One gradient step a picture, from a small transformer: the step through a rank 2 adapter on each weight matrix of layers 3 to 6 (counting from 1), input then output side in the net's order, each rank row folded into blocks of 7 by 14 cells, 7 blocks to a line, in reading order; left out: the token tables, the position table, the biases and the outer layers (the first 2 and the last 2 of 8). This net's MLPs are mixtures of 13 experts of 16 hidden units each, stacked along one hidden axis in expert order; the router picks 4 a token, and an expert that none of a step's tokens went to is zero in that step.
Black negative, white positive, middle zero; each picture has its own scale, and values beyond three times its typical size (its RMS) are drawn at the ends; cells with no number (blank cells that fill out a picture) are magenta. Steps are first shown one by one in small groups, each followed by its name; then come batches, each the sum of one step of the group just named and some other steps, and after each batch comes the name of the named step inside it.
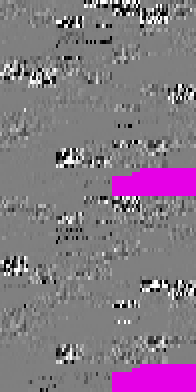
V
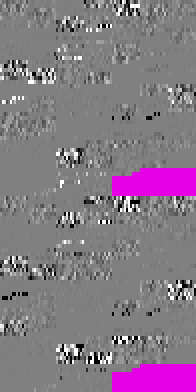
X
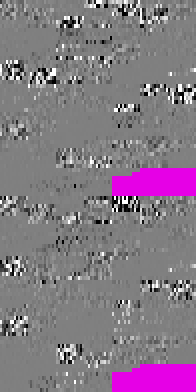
V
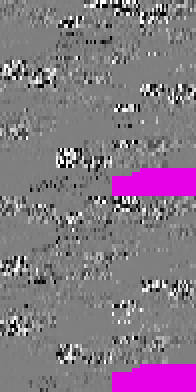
V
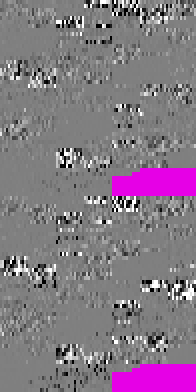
V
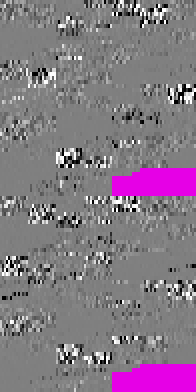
X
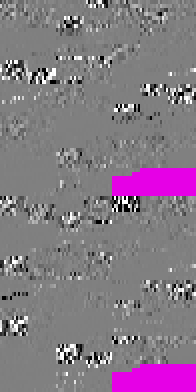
X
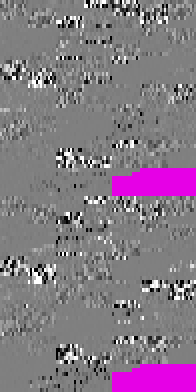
V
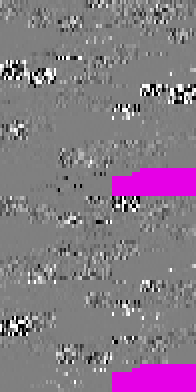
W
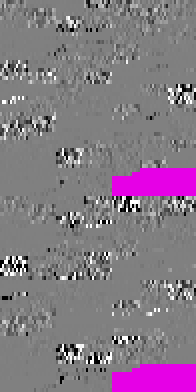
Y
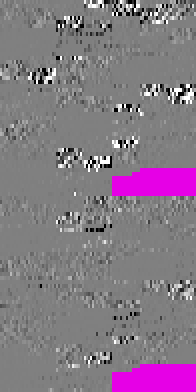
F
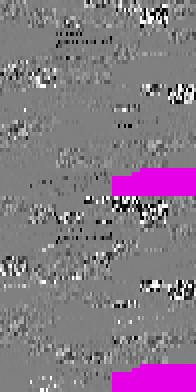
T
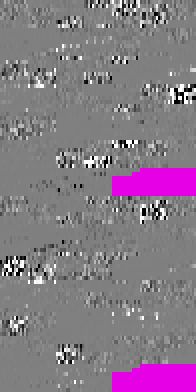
W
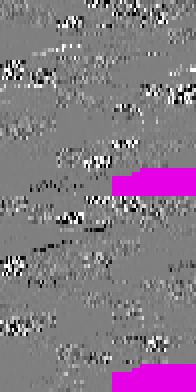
F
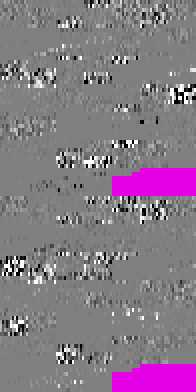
W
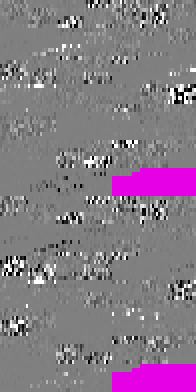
W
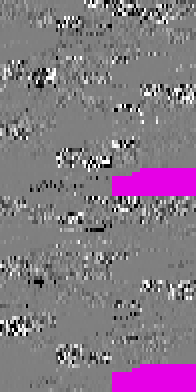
F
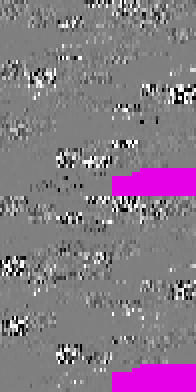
W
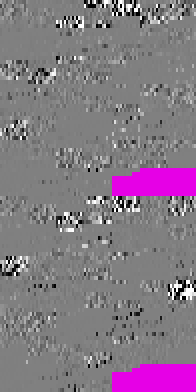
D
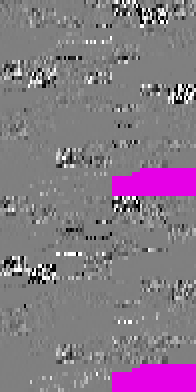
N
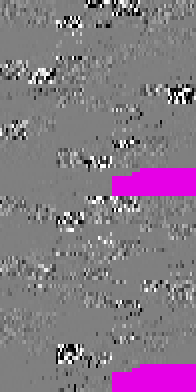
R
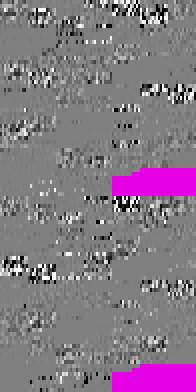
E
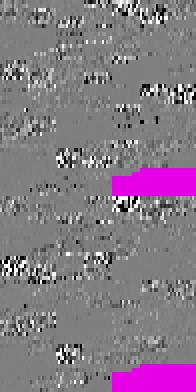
E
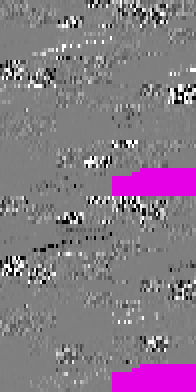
N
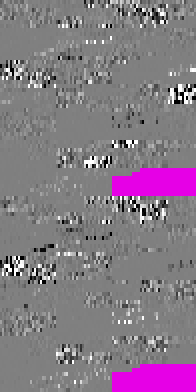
N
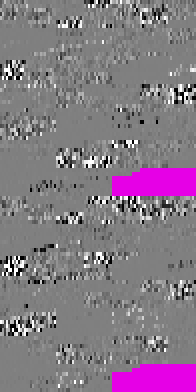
E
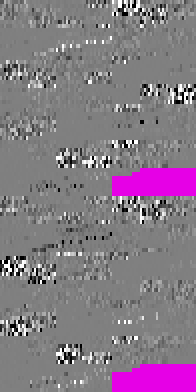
N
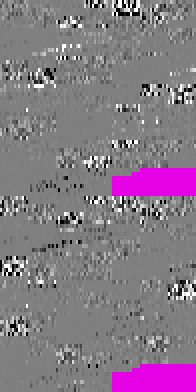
D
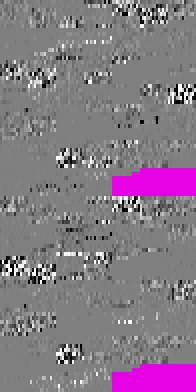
N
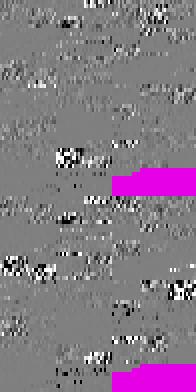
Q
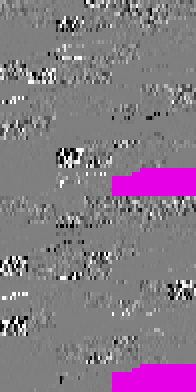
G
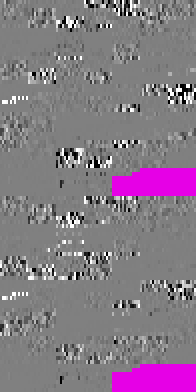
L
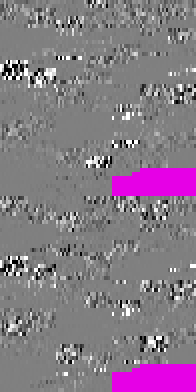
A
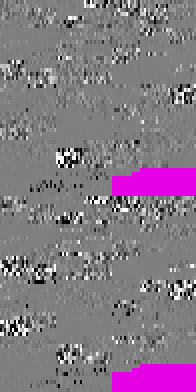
Q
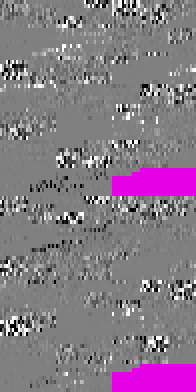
A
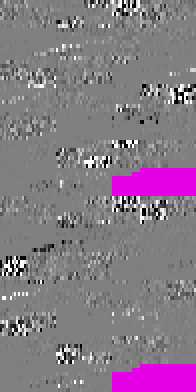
G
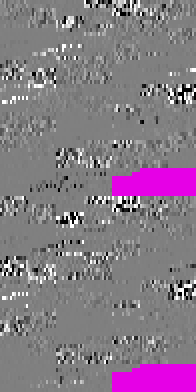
L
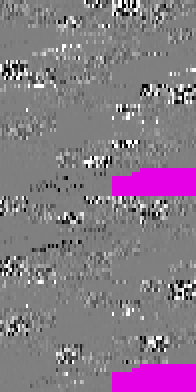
A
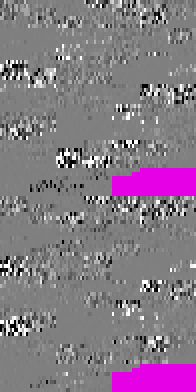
A
